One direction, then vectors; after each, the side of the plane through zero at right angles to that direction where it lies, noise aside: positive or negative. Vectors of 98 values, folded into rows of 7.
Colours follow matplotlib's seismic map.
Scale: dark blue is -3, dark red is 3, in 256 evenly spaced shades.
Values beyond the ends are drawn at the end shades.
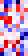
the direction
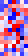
positive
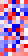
negative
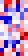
negative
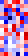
negative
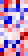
negative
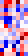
negative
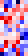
positive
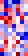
positive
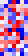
positive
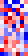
positive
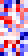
positive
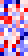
positive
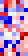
negative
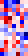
positive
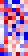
positive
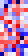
positive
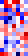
negative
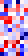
positive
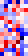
positive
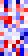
positive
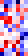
positive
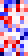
positive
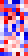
positive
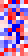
negative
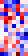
positive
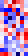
negative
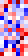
negative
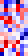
positive
